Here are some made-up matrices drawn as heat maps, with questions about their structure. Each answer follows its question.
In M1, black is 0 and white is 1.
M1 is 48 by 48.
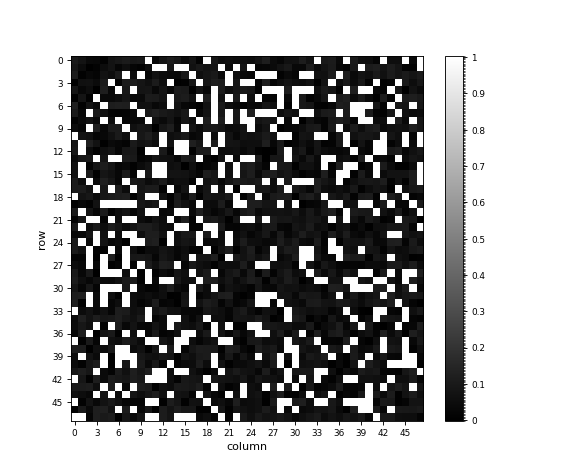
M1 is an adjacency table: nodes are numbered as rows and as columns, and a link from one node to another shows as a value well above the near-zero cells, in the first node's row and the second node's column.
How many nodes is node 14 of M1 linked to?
11
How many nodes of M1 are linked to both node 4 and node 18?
0
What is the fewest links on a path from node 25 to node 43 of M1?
3
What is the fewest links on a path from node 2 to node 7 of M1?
1
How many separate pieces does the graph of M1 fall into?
1
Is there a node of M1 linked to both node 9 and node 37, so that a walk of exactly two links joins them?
yes
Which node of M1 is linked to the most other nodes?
node 19
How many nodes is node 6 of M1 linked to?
11
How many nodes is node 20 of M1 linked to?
8
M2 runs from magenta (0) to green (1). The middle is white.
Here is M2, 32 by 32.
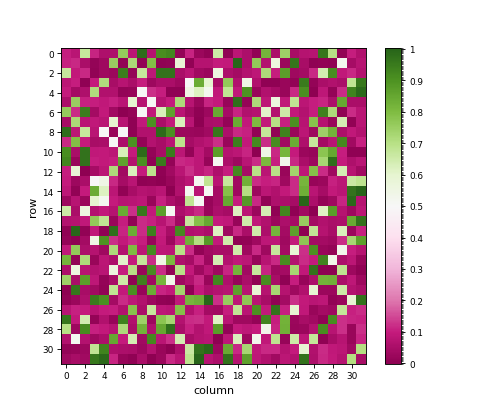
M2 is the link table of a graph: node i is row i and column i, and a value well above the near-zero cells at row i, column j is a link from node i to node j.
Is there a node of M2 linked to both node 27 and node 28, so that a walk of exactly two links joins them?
yes
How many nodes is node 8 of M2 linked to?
11
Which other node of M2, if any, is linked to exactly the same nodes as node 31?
node 15
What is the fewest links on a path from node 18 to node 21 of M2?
2
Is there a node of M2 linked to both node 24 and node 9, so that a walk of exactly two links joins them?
yes
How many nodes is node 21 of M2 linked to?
10
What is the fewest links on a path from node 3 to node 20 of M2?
5
